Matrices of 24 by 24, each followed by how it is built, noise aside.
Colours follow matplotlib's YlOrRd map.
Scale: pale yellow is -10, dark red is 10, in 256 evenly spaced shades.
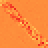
banded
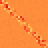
banded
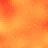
smooth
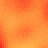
smooth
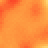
smooth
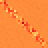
banded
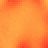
smooth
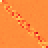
banded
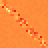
banded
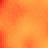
smooth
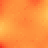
smooth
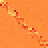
banded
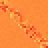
banded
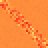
banded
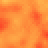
smooth
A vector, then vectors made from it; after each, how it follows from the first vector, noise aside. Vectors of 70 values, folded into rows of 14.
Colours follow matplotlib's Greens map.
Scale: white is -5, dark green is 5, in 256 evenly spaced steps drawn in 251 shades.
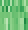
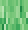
wrapped around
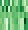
scaled up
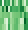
scaled up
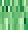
scaled up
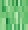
wrapped around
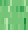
partly zeroed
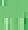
partly zeroed
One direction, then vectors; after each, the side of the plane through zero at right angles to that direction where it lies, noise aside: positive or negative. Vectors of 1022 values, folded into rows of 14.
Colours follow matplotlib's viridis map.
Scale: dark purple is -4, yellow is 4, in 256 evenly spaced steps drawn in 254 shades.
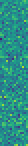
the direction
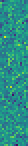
negative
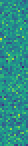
negative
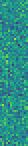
positive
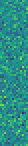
positive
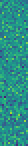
negative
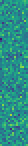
positive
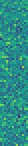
positive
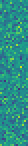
negative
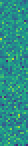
negative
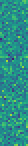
positive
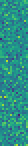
positive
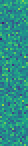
positive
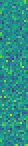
positive
